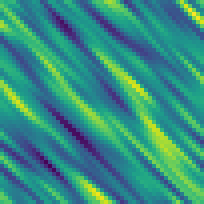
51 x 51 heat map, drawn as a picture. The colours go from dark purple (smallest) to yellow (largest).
There is no overall slope. The bottom right is the ninth with the highest average. The grain runs diagonally down to the right. No single row or column stands out from its neighbours. Neither half mirrors the other.
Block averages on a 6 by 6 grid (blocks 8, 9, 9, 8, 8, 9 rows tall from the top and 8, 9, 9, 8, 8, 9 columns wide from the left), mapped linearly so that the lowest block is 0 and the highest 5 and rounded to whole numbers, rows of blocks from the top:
4 1 2 3 2 3 | 2 4 2 2 2 3 | 4 3 3 3 3 3 | 3 2 3 3 5 3 | 1 1 0 3 5 4 | 2 2 3 1 3 5
